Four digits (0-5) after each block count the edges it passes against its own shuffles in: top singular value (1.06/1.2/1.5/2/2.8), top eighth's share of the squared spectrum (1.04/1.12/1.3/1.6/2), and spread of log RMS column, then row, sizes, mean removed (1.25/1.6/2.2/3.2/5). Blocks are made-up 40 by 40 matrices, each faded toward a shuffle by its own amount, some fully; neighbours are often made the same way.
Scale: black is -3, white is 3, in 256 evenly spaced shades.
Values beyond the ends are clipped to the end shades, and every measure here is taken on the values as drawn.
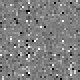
2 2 1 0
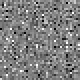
3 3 2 0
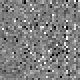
3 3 2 1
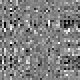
4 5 3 2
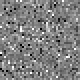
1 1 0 0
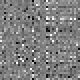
4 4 2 1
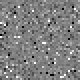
1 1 0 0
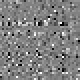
3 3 1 2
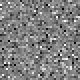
0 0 0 0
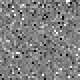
2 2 0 0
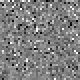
1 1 0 1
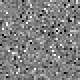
0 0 0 0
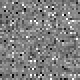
3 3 1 1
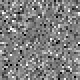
0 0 0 0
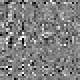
4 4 2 2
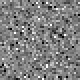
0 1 0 0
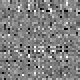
4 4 2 2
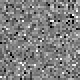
2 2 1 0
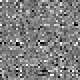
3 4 2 2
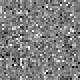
3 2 1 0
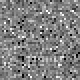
2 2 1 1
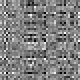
4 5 3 3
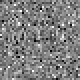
2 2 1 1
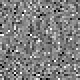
3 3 0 0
